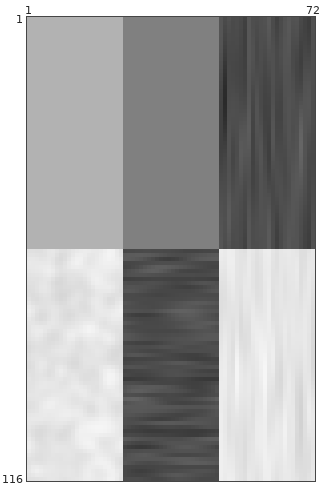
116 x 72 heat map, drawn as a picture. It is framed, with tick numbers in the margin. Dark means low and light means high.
The table splits into 2 rows of 3 panels. Panel 1,1: high, flat. Panel 1,2: middling, flat. Panel 1,3: low, streaked downward, faint in contrast. Panel 2,1: very high, blotchy, faint in contrast. Panel 2,2: low, streaked across, faint in contrast. Panel 2,3: very high, streaked downward, faint in contrast.
